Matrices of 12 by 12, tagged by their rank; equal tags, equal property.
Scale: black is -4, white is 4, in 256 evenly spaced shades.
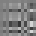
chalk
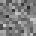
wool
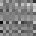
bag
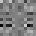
bag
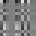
chalk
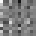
bag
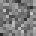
wool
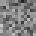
wool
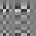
chalk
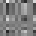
chalk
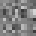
bag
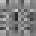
bag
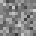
wool
